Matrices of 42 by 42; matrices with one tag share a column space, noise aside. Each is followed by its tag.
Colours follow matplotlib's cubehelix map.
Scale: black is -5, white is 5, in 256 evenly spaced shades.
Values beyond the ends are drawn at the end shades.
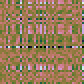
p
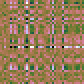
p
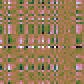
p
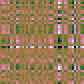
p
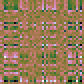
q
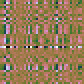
p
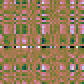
p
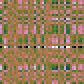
p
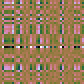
p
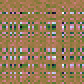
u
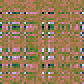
u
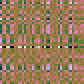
p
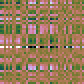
p
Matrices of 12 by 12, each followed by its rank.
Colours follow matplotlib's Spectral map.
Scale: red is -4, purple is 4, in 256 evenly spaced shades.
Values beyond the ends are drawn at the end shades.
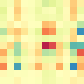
two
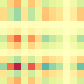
one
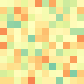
full rank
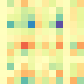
two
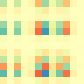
one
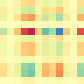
one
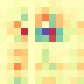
two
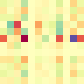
two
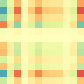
one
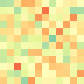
full rank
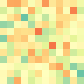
full rank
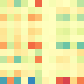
two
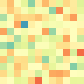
full rank
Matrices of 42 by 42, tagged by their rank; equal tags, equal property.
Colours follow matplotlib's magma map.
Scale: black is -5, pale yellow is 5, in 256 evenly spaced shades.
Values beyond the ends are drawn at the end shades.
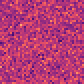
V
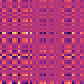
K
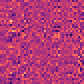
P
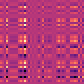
K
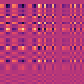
K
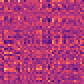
P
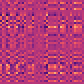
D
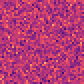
V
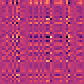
D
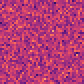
V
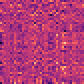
P
